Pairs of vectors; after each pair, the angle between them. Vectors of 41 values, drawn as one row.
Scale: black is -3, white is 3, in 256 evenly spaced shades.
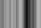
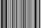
orthogonal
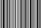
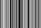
partly opposed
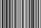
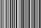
orthogonal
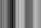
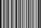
orthogonal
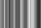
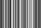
partly aligned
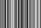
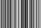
partly aligned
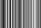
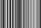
nearly parallel
